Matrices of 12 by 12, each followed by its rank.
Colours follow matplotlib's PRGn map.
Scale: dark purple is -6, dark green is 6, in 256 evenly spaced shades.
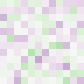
full rank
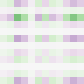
one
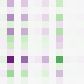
one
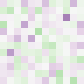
full rank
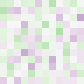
full rank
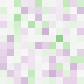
full rank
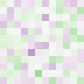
full rank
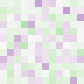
full rank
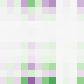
one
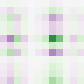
one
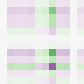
one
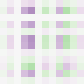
one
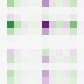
one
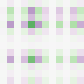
one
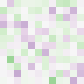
full rank
